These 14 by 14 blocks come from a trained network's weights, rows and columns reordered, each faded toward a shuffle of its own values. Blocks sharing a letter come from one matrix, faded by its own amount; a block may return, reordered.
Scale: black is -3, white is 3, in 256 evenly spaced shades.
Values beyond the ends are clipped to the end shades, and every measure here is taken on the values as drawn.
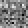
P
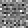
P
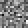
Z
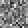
Z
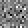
P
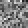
Z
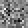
P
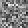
Z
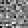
P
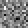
P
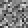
Z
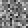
Z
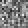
Z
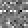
P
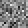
Z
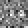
P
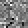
P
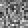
Z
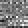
P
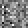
P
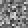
Z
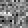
P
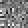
P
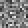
Z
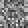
Z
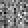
Z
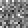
P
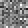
P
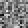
Z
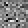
P
